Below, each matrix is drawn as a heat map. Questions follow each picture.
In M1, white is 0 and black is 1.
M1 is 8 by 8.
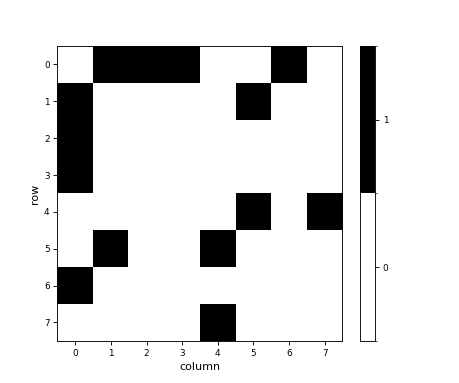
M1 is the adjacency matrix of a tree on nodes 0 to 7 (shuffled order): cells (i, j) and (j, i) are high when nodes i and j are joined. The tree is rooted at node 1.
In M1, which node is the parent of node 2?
0
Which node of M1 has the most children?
0
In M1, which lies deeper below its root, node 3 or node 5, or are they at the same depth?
node 3
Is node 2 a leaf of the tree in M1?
yes
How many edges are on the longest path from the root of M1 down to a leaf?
3
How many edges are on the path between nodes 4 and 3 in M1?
4
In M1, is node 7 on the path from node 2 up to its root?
no
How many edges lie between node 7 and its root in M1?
3
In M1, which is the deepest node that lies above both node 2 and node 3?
0
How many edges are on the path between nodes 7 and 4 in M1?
1
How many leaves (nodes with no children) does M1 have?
4
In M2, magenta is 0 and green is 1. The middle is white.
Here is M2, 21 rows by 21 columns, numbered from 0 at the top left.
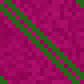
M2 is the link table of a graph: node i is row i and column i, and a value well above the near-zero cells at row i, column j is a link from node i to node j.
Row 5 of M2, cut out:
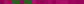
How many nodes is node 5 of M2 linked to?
4
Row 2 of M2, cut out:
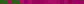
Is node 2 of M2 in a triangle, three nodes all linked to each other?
yes
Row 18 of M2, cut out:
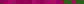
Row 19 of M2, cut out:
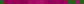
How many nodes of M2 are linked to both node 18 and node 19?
2
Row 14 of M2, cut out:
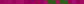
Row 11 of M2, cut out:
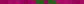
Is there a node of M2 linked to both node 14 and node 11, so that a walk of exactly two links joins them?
yes
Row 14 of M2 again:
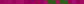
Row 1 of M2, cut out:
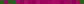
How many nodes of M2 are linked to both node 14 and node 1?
0
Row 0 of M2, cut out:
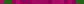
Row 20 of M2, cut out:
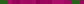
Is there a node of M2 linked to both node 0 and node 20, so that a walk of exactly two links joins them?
yes
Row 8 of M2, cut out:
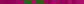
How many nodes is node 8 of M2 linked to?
4
